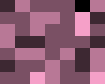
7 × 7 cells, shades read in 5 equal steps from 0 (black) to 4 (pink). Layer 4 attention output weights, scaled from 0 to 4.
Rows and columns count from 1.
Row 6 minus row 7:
-1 0 -2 0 0 -1 -1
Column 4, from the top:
2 3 2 2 2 3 3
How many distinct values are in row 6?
3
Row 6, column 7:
3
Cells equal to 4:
4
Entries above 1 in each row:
5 6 7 4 6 5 7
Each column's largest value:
3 3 4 3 3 4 4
